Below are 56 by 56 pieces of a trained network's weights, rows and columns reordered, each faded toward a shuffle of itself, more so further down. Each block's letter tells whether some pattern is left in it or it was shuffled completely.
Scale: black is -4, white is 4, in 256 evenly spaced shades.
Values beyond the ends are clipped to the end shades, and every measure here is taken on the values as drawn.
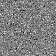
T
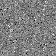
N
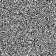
N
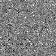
T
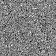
N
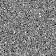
N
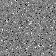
T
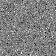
N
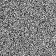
N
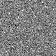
N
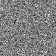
T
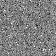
N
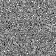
T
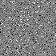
T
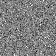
T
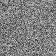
T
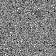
T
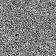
N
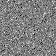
N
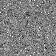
T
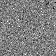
N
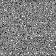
T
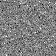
N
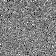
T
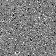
T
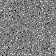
T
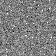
N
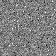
N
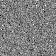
N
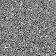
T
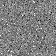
N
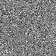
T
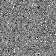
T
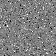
N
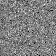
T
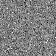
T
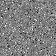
N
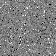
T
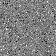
N
